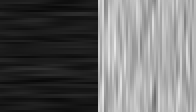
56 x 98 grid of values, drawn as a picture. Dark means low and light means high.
It is made of 1 by 2 panels. Panel 1,1: very low, streaked across, faint in contrast. Panel 1,2: high, streaked downward.
